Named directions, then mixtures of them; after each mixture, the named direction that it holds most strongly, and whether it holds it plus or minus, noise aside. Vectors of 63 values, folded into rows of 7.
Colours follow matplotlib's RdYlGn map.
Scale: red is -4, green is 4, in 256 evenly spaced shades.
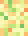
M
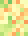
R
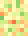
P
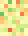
P, minus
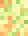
R, minus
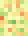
P, minus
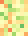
M, plus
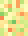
P, minus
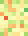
M, minus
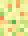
P, minus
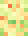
P, minus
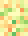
P, minus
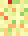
M, minus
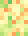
R, plus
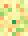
P, minus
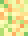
R, plus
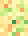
R, minus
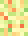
M, minus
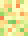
P, minus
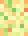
M, plus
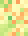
R, plus
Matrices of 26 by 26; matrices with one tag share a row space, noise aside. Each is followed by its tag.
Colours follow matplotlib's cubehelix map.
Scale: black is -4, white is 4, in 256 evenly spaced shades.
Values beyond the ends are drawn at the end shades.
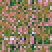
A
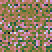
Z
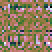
Z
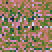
A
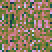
A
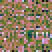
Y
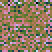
Z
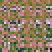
Z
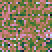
Z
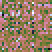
A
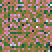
Z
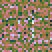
A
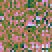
Y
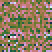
Z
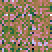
A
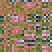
Y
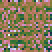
Z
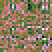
Y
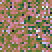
Y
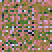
A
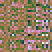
Y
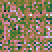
Z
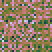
A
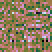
Y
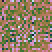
A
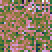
Y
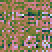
Y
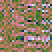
Y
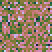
Z
